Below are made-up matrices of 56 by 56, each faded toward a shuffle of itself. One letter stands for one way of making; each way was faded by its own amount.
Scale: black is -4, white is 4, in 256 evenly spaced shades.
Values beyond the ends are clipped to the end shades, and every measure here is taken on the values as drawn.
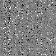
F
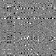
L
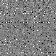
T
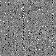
F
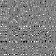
L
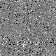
T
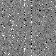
F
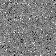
T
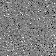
T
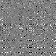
L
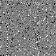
F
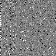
F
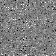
T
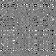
L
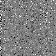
F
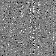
F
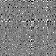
L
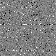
T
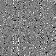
F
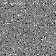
T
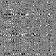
L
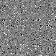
F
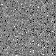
F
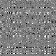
L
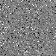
T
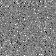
T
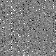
F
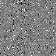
F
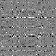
L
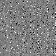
F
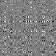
L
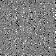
F
